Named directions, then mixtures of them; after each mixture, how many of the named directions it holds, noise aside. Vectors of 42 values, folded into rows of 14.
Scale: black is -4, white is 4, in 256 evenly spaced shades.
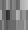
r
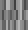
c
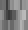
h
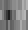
two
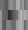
two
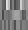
three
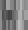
three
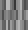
one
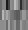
three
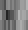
three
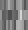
two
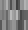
three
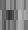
three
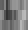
one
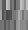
two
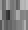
one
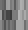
three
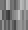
two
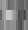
three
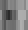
three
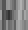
three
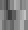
one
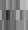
one
